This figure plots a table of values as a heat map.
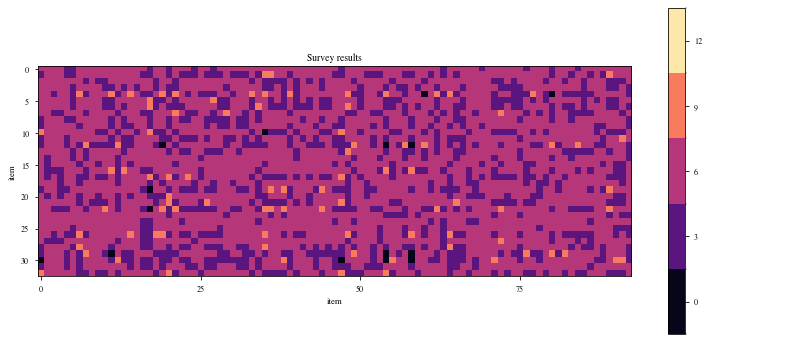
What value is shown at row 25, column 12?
6
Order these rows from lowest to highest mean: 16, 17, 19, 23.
17, 19, 16, 23
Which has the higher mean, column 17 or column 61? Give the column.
61
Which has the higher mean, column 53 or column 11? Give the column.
11
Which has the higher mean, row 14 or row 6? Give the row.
14
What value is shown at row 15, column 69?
3
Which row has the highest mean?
24
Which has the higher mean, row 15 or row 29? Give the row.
15
